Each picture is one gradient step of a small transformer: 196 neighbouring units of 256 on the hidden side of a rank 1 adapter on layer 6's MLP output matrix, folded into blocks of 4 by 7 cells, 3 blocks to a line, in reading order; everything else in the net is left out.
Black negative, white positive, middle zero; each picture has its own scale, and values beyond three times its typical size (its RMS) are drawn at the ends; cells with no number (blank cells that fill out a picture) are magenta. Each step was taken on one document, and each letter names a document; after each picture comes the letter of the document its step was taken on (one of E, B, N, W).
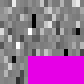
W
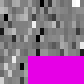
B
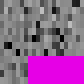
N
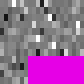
W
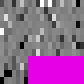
B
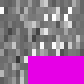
N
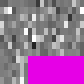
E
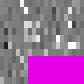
N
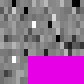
W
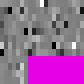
E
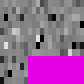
B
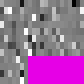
E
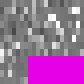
W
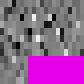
W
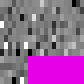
E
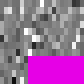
E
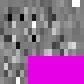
W
